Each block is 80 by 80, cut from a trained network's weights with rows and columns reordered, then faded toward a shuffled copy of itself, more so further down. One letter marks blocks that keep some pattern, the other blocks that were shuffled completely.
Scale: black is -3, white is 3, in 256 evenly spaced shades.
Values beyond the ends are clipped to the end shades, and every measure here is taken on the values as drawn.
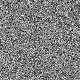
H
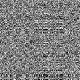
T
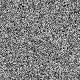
H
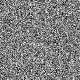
T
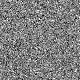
H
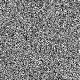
T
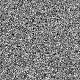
T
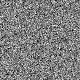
H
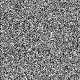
T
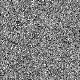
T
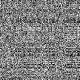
T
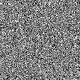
T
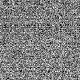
T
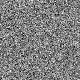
H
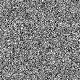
T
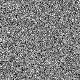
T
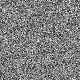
H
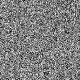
T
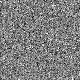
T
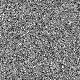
H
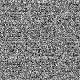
T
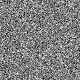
H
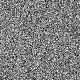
T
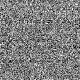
T
